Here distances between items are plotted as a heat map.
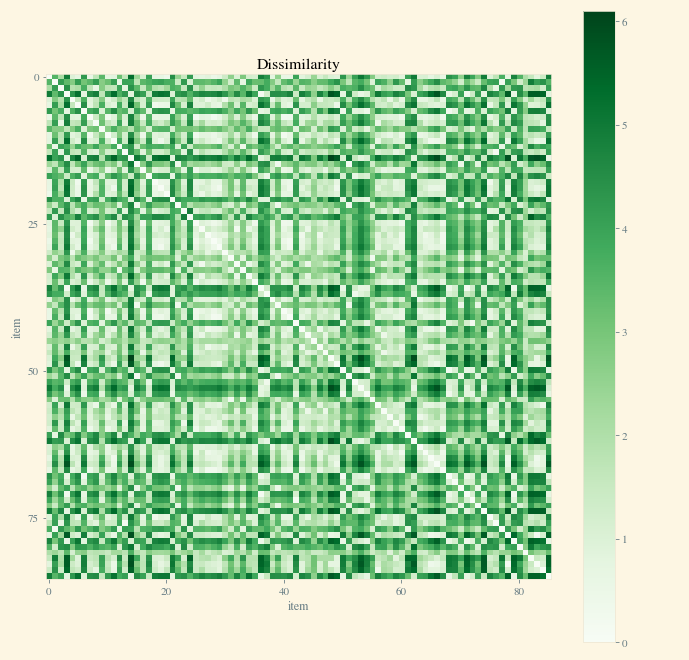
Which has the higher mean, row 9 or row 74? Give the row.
74
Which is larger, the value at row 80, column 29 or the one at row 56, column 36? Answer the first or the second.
the second
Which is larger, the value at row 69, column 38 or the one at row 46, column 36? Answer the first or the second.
the second
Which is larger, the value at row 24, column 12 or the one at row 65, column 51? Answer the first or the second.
the second
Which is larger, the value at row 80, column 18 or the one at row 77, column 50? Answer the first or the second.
the first
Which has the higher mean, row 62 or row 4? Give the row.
62
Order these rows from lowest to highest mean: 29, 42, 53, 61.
29, 42, 61, 53
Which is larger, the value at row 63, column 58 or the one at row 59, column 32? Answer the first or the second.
the second
